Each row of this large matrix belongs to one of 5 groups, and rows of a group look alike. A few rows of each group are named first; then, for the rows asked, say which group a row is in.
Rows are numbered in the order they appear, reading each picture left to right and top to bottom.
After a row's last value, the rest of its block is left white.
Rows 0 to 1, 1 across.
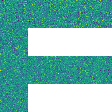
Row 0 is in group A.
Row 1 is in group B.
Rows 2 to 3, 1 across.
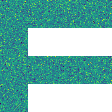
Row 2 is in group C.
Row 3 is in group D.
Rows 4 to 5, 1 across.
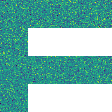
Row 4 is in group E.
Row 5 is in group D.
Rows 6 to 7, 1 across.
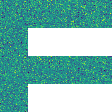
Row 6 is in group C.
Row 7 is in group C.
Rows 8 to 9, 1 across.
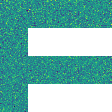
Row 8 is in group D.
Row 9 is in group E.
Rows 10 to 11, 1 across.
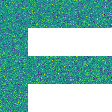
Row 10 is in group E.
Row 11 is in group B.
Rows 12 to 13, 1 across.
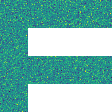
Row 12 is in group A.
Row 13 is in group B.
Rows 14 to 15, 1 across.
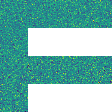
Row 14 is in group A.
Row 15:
E
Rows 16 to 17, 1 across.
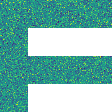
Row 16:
D
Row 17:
A
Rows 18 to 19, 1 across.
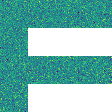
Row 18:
C
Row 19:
E
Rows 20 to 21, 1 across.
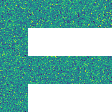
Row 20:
E
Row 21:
B
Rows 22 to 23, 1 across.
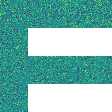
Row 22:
A
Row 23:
B
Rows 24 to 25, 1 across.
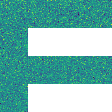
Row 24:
D
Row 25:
C
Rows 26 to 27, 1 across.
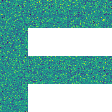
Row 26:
C
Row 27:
C
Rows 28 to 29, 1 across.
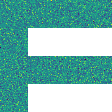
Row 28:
D
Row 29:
A
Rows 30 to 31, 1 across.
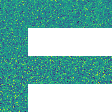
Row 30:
B
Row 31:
E
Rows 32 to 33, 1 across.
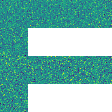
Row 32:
E
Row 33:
D
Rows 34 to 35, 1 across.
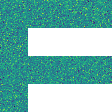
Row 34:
B
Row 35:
E
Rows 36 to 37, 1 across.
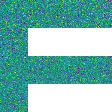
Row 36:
E
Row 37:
C
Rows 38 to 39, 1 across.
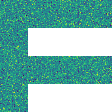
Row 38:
A
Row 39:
E
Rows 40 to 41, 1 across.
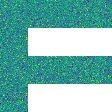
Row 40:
B
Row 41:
B
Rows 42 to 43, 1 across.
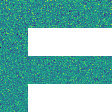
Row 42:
D
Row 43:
A
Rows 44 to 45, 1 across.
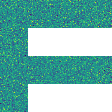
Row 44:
E
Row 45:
E
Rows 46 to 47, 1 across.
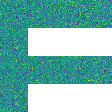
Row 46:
A
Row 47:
E
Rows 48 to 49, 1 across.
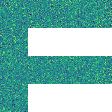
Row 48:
E
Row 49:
E
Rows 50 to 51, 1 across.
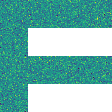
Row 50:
E
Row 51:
C
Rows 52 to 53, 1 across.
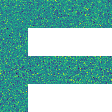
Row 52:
B
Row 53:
A
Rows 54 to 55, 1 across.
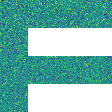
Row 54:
C
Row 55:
B
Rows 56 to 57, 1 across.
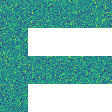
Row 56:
E
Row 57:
D
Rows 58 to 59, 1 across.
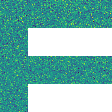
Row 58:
A
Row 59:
C
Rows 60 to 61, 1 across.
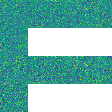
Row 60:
B
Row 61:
B
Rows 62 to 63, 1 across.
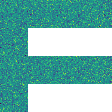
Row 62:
E
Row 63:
E
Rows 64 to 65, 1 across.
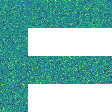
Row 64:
B
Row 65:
E
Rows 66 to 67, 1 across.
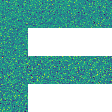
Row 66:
C
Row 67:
E
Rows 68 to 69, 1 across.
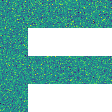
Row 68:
C
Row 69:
D
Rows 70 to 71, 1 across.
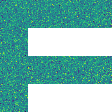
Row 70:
E
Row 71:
E
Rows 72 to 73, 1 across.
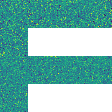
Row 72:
E
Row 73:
B
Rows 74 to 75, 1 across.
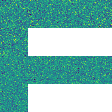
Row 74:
E
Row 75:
C
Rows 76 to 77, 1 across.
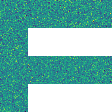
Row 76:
A
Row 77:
E
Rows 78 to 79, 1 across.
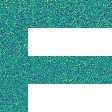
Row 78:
D
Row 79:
A
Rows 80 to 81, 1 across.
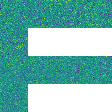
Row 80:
B
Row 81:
C
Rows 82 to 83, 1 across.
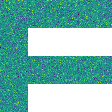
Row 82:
D
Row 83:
A
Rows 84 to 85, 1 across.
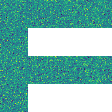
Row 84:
B
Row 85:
B
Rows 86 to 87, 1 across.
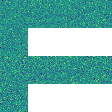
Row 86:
C
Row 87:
C
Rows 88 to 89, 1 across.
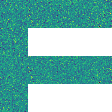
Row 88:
E
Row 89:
E
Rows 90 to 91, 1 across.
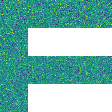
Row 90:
D
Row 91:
D
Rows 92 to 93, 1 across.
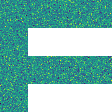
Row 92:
A
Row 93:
D
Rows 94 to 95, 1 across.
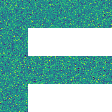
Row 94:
E
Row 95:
C
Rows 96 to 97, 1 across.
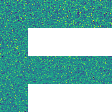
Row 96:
A
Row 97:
C
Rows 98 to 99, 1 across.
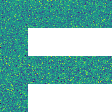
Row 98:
C
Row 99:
D
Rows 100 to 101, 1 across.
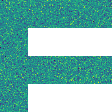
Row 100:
D
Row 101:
A
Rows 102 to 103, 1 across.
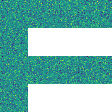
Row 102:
C
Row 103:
C
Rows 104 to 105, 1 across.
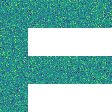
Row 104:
E
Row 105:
C
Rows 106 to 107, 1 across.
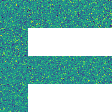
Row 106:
E
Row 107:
E
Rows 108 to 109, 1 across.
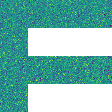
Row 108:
E
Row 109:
B
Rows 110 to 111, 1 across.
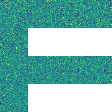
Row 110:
D
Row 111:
D
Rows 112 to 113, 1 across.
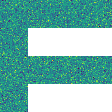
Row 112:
E
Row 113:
C
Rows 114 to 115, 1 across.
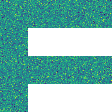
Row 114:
C
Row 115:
E
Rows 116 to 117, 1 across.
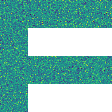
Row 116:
A
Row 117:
B
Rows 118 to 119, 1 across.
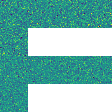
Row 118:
E
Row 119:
A
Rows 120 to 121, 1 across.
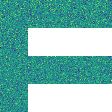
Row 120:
C
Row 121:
D
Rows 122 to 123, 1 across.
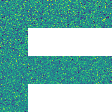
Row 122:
C
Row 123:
E
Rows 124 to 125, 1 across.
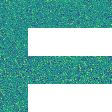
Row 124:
D
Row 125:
A
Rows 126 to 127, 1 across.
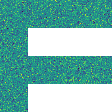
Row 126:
B
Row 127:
A
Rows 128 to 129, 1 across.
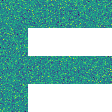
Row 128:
D
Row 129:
E
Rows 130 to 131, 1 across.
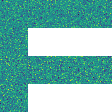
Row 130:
C
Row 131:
D
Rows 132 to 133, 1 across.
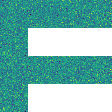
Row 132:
E
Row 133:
E
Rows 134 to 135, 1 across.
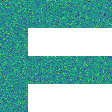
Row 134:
D
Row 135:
B
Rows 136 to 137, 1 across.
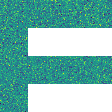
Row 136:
B
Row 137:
D
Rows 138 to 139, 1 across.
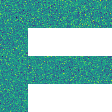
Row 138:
A
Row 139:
D
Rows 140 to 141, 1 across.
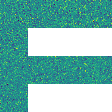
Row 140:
A
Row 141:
B
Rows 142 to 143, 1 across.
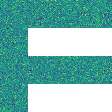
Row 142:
B
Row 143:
E
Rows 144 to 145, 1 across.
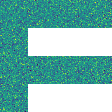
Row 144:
E
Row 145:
E
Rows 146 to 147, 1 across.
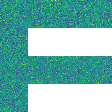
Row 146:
B
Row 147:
E
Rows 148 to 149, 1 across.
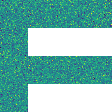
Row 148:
E
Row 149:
C
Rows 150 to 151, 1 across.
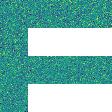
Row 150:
E
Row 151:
C
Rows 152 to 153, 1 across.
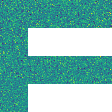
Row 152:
E
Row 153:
A
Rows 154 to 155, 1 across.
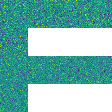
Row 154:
B
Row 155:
D
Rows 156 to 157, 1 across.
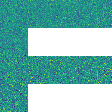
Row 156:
E
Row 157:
E
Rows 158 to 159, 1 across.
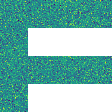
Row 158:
A
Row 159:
E
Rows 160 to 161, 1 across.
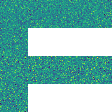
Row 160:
E
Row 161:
C
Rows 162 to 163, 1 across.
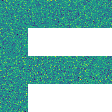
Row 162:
D
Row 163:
B
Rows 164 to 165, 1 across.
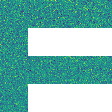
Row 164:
B
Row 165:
A
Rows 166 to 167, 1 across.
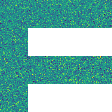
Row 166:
E
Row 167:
A
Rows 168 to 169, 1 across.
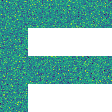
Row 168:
C
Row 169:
B
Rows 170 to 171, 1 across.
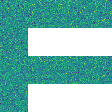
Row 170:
C
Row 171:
C
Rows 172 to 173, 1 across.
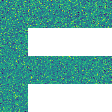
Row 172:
C
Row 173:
E
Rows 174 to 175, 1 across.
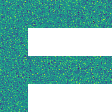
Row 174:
C
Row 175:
A
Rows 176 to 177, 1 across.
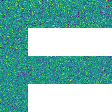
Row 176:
C
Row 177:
D
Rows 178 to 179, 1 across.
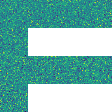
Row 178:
E
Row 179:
B
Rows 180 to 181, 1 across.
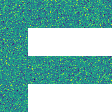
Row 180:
B
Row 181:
D
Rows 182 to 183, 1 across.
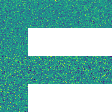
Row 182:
B
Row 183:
C
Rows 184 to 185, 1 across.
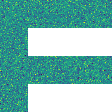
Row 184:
C
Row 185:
B
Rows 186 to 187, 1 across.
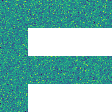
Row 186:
C
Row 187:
B
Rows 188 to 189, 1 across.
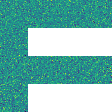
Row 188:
C
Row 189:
E
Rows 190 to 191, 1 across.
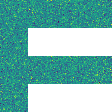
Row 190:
D
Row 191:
E
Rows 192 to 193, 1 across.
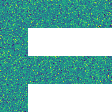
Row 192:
E
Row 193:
B
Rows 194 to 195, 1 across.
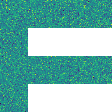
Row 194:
D
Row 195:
D
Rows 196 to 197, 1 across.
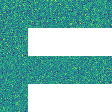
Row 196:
B
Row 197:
E
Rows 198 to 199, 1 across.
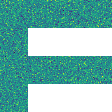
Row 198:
D
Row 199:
A
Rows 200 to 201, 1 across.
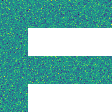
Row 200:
D
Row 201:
B
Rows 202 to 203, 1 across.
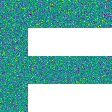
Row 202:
E
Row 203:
C
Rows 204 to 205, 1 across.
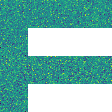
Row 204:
B
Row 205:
D
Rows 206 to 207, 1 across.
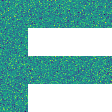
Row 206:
C
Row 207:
E
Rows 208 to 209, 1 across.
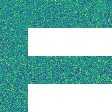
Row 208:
B
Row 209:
D
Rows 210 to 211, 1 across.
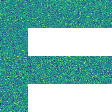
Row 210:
A
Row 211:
A
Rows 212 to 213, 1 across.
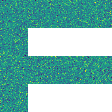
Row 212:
E
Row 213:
B
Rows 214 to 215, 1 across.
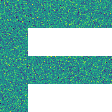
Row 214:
A
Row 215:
D
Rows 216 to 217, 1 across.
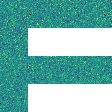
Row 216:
E
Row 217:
D
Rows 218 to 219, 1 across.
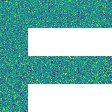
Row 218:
C
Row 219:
E
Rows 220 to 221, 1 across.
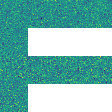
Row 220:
B
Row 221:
A
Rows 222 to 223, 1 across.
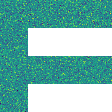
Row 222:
A
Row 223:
D
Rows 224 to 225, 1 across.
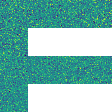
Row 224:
E
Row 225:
A
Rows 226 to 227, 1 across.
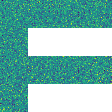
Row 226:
C
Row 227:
E
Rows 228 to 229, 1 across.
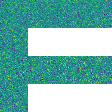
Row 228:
E
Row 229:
A
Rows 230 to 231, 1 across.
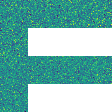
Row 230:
E
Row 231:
E
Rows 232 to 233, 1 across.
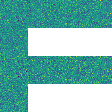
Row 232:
A
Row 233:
A
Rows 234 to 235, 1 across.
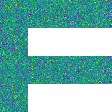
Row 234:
E
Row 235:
E
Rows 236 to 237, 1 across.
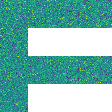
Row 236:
D
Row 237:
A
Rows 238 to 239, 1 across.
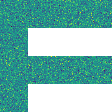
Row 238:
A
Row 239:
D
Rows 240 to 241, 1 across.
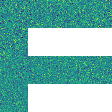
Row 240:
E
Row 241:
A
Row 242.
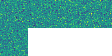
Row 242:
A
